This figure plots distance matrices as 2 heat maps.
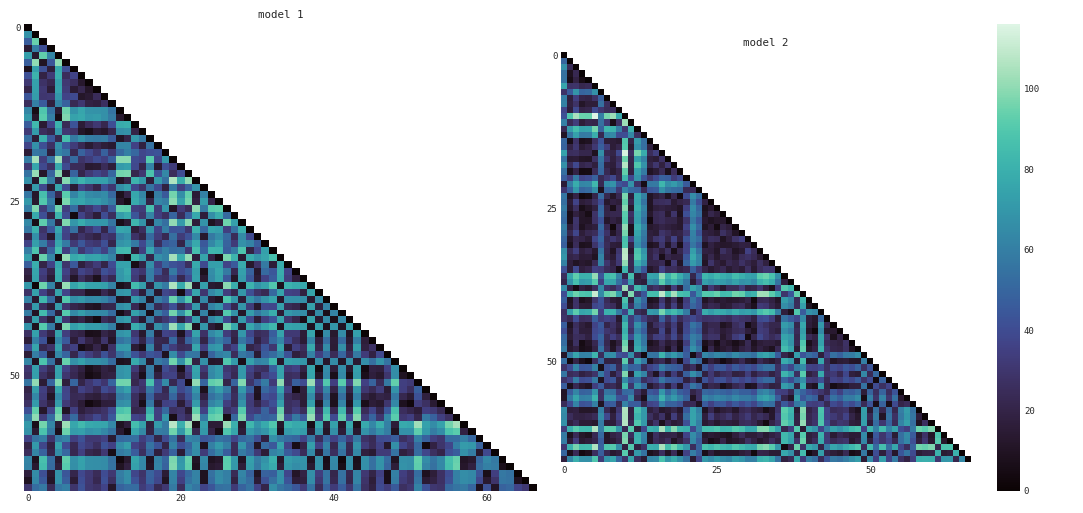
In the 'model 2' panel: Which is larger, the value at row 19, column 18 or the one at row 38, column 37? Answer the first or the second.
the second
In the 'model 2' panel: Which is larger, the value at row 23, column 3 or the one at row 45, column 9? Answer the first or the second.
the second
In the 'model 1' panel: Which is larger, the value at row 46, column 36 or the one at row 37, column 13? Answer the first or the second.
the first
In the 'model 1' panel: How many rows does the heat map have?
67
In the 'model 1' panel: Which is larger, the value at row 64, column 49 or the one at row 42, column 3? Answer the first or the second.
the first
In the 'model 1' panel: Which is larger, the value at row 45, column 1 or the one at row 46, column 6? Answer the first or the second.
the first
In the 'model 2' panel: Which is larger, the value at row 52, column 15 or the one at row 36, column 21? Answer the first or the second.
the second
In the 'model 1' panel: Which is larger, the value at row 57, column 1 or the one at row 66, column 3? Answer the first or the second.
the second
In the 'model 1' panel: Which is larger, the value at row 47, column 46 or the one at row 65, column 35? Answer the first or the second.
the first
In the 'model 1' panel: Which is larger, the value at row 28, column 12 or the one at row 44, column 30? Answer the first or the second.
the second
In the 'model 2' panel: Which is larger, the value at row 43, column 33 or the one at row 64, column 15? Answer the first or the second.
the second
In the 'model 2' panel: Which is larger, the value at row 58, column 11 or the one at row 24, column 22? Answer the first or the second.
the second
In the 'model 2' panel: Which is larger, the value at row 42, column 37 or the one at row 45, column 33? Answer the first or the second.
the second
